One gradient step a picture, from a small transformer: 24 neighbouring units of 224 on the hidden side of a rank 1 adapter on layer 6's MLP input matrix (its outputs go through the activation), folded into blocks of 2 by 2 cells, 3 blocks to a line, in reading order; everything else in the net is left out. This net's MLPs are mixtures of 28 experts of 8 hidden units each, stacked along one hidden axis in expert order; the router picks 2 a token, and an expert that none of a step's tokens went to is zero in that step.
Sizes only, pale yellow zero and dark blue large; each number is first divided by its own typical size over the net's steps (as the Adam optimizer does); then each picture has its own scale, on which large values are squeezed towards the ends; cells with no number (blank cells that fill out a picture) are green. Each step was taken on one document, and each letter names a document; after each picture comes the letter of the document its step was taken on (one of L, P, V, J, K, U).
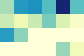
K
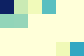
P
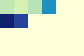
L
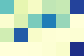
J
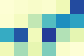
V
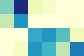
J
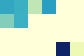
P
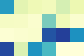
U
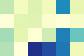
U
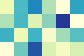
J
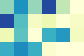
U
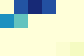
L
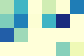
J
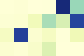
V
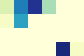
L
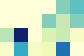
V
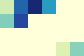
L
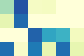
P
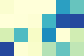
V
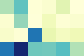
U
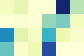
V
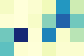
V
